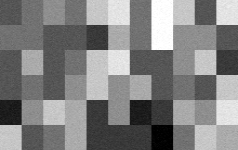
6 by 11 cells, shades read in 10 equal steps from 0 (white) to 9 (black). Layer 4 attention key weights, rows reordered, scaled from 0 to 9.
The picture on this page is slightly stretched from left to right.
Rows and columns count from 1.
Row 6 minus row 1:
-4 1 1 -2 5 6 2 9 3 -4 2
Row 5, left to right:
8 4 2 3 7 4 8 7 3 4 1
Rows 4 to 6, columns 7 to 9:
3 6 5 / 8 7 3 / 7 9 5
